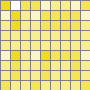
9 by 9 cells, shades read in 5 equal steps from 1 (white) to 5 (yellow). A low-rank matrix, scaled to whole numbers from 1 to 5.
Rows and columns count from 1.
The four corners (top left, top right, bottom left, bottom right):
5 4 4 4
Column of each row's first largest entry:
1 2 2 1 1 2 2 2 1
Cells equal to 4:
23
